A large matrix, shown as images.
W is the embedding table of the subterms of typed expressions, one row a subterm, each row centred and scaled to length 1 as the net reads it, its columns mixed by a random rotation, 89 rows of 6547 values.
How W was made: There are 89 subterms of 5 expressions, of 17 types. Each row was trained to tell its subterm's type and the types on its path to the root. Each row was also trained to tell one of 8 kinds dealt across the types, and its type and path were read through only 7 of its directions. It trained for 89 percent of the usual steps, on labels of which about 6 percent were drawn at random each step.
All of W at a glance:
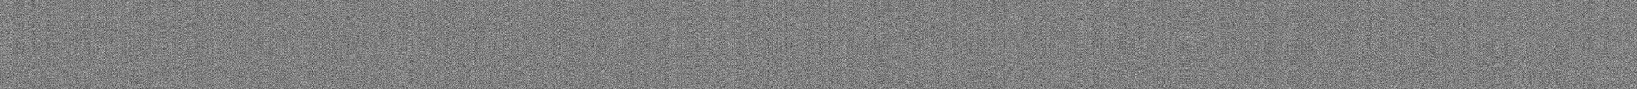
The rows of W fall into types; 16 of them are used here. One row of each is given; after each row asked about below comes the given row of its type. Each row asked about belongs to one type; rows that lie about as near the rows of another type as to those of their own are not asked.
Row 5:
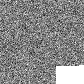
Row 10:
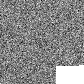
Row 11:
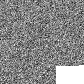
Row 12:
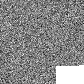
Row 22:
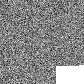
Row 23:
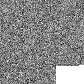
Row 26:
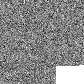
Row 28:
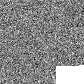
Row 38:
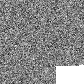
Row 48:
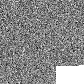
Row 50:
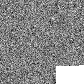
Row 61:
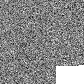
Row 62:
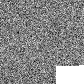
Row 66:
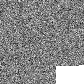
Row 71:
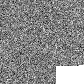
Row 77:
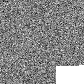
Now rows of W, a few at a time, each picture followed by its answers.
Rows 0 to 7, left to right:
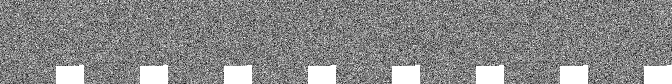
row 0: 10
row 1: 26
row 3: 48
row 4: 77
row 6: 26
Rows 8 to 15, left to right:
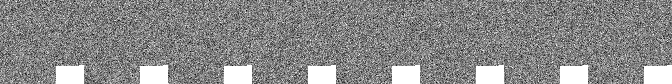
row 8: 5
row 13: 11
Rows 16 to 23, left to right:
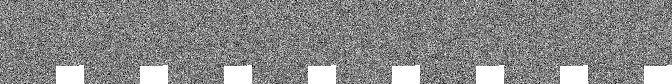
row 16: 11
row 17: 5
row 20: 22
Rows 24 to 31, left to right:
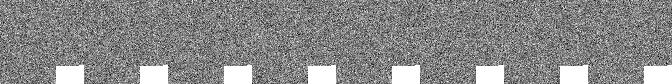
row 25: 38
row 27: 12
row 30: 50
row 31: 22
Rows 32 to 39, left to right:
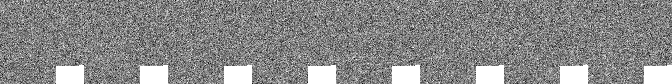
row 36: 26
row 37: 48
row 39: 77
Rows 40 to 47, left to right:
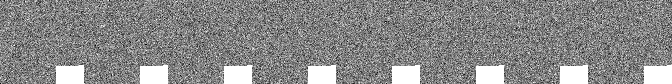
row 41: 10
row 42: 48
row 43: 38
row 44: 38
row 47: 38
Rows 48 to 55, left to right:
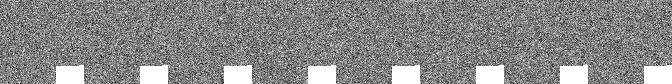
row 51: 23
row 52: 71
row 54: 77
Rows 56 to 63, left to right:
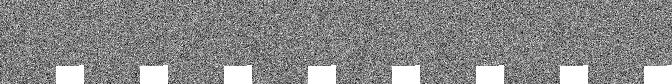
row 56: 23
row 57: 62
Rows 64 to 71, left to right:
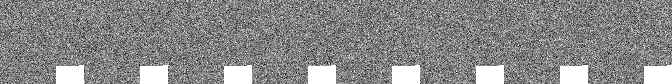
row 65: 5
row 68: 26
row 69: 12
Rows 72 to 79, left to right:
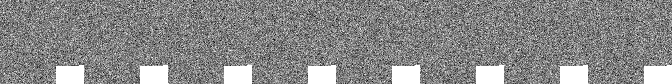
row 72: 28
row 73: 62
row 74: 10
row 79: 11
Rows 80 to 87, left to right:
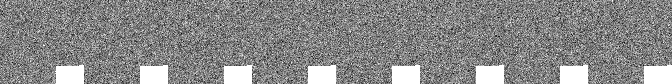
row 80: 48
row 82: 11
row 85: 50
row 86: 77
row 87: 5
